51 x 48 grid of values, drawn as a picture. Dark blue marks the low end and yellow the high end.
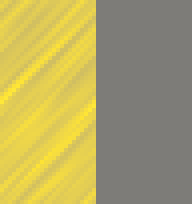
The table splits into one row of 2 panels. Panel 1,1: very high, slanting up to the right, faint in contrast. Panel 1,2: middling, flat.
